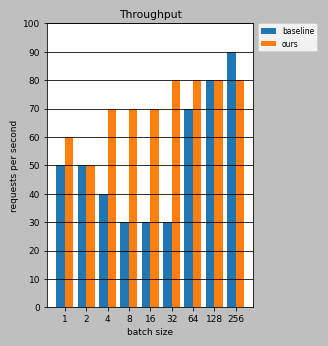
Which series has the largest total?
ours
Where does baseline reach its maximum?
256
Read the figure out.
Title: Throughput
x-axis: batch size, ticks 1 2 4 8 16 32 64 128 256
y-axis: requests per second, ticks 0 10 20 30 40 50 60 70 80 90 100
Legend: baseline, ours
Values:
baseline: 50 50 40 30 30 30 70 80 90
ours: 60 50 70 70 70 80 80 80 80
